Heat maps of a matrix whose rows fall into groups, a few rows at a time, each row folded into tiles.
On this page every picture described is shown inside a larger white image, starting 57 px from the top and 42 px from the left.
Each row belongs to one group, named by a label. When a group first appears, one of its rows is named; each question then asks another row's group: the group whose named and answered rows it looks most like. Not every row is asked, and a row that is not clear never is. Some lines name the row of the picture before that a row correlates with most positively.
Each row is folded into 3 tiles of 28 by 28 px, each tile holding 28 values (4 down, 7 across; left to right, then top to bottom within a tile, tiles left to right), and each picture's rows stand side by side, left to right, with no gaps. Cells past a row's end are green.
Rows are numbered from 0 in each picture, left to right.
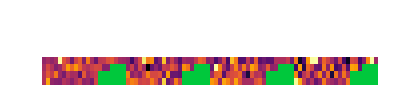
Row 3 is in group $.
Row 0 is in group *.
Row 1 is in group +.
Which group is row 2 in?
+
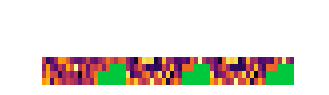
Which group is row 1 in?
+
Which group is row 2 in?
+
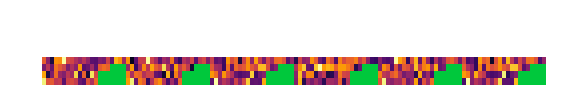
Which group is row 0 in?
$
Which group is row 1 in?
$
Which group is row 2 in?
*
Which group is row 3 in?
*
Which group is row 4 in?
*
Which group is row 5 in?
*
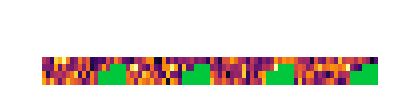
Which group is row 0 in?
+
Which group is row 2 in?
$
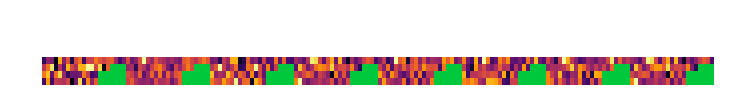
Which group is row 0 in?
*
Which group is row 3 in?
*
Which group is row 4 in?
*
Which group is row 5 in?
+
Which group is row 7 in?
*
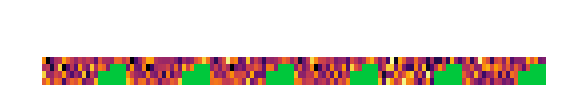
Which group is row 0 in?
$
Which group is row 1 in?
$
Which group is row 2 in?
+
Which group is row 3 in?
$
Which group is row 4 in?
+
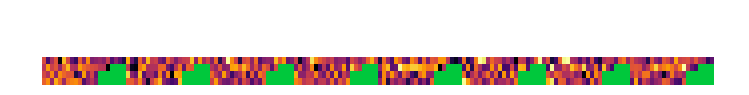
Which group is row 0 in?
+
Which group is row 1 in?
$
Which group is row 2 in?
*
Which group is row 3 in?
$
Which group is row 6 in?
$
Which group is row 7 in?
*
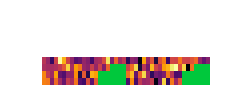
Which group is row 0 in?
$
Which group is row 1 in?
*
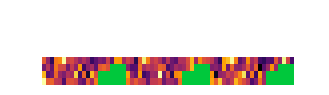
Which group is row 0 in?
$
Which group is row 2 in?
+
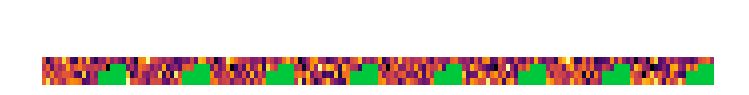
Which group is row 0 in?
+
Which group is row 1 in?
$
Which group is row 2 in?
$
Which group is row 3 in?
$
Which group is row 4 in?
$
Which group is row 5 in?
+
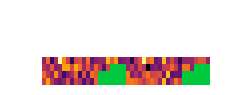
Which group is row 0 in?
*
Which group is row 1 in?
+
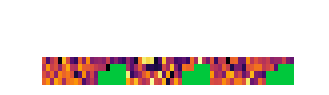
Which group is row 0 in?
+
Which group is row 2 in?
+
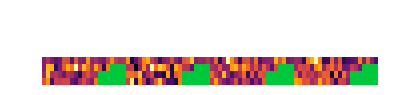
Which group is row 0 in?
*
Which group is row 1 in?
$
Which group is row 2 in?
*
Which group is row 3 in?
+
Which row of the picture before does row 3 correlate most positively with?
1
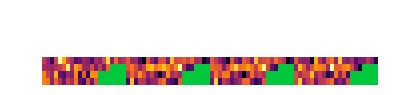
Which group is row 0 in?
$
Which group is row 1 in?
*
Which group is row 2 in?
*
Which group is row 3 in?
*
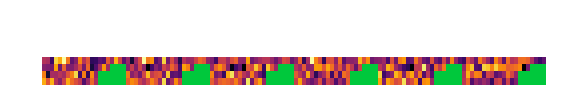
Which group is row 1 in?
+
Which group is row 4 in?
+
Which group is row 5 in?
*
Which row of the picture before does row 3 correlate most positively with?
0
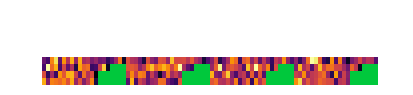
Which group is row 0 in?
+
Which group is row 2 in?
*
